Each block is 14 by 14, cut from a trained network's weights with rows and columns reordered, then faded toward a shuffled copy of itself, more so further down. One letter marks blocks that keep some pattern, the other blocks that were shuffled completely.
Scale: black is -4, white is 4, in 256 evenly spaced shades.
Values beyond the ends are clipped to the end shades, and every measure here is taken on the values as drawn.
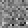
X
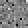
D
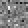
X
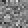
X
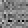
X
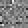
X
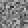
D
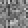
X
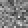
D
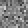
D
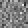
X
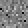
D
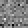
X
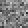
D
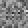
X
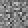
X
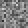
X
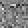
X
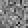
D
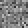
D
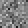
D
